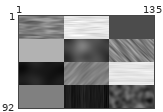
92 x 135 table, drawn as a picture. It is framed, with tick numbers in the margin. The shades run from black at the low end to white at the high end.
It is made of 4 by 3 panels. Panel 1,1: middling, streaked across. Panel 1,2: very high, streaked across, faint in contrast. Panel 1,3: low, flat. Panel 2,1: high, flat. Panel 2,2: low, smooth. Panel 2,3: middling, slanting down to the right. Panel 3,1: very low, smooth, faint in contrast. Panel 3,2: middling, slanting up to the right, faint in contrast. Panel 3,3: very high, streaked across, faint in contrast. Panel 4,1: middling, flat. Panel 4,2: very low, streaked downward, faint in contrast. Panel 4,3: low, blotchy.
